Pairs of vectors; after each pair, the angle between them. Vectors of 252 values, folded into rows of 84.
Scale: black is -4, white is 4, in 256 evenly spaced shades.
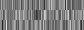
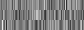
nearly opposite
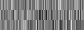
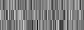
partly aligned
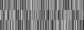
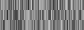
orthogonal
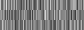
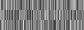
nearly parallel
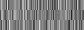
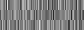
nearly parallel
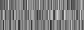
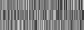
partly opposed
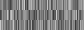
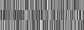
partly aligned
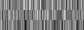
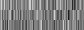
partly aligned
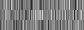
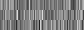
partly aligned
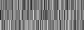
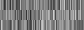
orthogonal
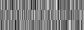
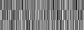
orthogonal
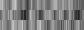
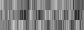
nearly parallel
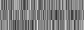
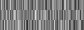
orthogonal
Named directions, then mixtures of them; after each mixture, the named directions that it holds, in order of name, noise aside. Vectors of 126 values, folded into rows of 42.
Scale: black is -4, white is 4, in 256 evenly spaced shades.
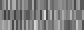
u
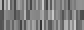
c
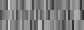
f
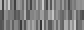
c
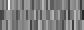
c, f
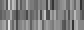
f, u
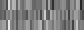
f, u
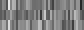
f, u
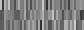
c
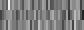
c, f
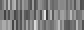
u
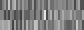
u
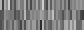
c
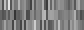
c, u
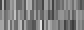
c, f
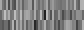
u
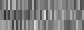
u
